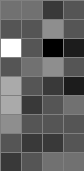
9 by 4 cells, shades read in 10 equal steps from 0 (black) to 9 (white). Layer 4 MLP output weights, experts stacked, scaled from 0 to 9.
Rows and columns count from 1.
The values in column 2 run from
2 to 4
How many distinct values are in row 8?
2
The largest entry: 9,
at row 3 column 1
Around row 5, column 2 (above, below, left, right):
4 2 6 2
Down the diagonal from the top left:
4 3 0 3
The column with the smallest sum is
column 4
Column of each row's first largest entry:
1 3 1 3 1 1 1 1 3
